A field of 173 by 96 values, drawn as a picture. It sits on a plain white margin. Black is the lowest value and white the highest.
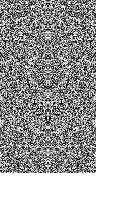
Average level on the scale: 50%. Histogram: flat. Slope: none. Mirror symmetry: left to right.
